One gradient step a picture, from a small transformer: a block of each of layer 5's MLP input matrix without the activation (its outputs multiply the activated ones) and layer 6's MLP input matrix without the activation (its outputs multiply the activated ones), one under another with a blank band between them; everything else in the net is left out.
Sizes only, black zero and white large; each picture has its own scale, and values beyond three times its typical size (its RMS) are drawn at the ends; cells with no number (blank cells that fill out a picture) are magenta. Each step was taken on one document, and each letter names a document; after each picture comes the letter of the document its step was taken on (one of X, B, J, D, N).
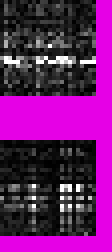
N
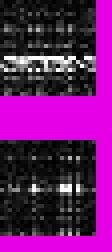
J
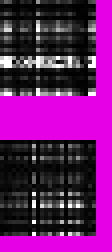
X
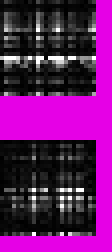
N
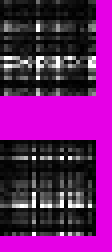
X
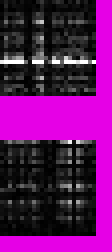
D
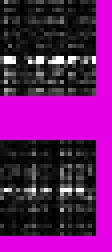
N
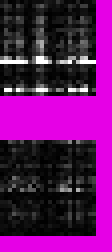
D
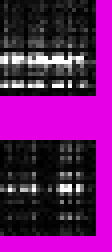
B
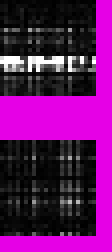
J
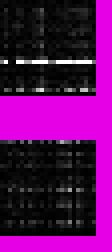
D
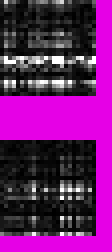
N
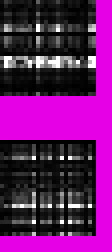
X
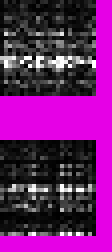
N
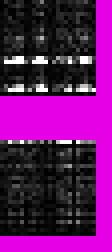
D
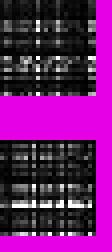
X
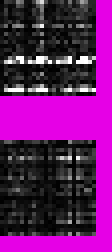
D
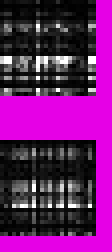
X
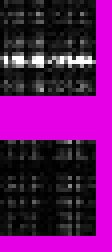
D
